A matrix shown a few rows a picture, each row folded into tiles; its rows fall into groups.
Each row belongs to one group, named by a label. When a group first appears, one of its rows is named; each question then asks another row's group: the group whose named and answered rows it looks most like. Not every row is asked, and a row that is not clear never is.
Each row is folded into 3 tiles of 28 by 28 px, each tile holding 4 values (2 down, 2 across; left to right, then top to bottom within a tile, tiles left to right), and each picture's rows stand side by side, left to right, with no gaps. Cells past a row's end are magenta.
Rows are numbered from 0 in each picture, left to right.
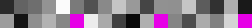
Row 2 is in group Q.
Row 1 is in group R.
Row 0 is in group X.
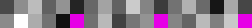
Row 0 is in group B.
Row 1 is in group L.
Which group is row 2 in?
Q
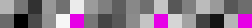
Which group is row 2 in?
R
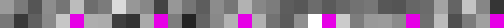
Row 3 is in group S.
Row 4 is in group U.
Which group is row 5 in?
L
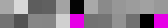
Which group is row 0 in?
Q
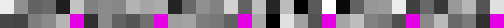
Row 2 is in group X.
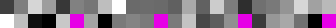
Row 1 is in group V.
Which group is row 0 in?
R
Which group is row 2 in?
L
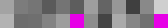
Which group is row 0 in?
S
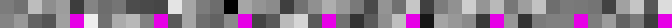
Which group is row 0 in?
R
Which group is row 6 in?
V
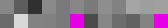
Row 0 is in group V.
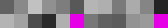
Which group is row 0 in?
R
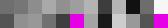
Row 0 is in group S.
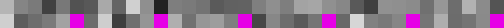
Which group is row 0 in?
S
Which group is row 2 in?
U
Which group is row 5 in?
L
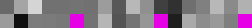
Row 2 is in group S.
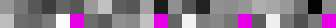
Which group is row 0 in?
S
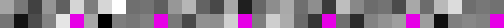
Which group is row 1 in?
V
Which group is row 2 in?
Q
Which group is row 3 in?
B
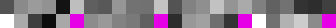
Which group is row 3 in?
U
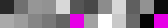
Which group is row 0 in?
X
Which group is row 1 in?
B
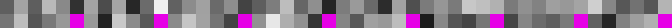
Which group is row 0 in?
L
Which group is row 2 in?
B
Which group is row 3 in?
B
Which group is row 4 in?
Q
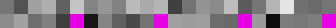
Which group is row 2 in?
X
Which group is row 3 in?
V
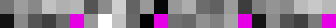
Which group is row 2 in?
Q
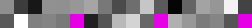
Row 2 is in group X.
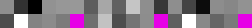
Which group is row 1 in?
L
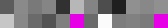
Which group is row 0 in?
R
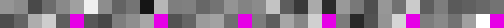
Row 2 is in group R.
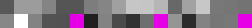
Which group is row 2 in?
V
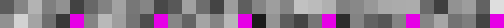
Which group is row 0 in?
B
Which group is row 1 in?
B
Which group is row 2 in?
Q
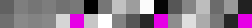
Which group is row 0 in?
S
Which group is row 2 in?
B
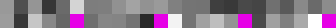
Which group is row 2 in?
U
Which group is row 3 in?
S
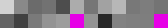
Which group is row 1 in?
V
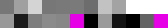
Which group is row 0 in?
V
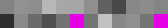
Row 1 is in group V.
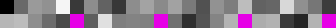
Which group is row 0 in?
X
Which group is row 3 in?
R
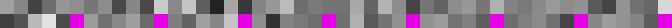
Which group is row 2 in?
Q
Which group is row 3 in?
V
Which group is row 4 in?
L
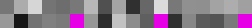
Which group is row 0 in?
V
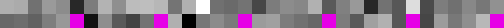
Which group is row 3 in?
X
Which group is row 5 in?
S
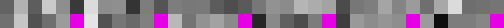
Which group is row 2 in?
U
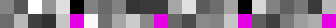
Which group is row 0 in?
R
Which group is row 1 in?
U
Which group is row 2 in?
Q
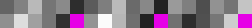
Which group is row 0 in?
B
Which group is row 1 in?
B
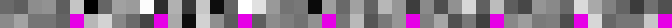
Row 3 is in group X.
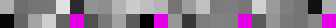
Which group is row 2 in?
V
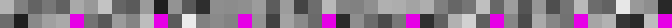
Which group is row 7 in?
R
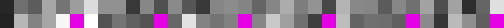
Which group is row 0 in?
S
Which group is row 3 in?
B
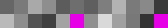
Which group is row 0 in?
R
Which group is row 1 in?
B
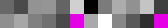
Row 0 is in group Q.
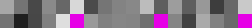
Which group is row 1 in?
X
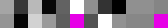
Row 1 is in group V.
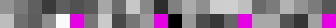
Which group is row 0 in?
S
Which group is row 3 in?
R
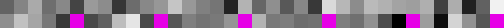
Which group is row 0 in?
B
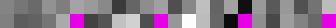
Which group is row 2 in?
B
